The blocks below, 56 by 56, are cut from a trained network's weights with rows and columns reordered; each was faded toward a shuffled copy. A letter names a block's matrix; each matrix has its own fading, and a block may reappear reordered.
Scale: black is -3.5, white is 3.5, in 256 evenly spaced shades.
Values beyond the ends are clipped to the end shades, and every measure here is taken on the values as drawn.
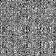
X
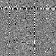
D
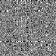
D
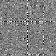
D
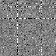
D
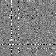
D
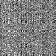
X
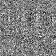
X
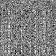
X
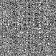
X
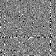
D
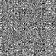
X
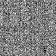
X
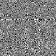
D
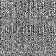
X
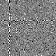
D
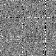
D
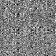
X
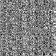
X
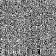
X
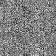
X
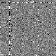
D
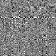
D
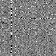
D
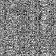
X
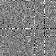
D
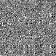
X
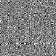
D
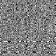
D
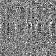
X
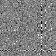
D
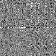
D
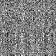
X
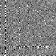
D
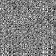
X
